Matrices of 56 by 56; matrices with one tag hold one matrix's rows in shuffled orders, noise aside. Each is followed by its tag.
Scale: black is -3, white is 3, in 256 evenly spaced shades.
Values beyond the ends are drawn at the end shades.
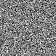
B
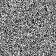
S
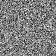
B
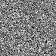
S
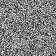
S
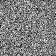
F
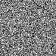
S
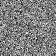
F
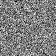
F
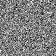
B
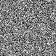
B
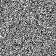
B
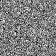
F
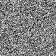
S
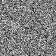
S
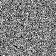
F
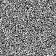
B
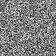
S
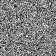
F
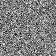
F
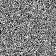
F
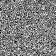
F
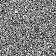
B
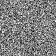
S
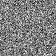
B
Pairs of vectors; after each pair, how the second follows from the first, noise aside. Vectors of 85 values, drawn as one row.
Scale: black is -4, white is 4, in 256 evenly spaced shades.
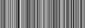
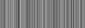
shrunk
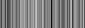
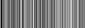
wrapped around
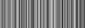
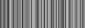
reversed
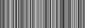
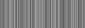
shrunk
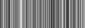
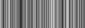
negated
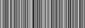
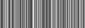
negated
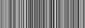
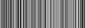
wrapped around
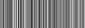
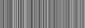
shrunk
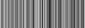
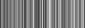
negated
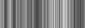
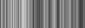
wrapped around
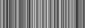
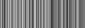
wrapped around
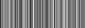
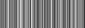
reversed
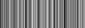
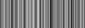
wrapped around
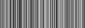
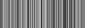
reversed
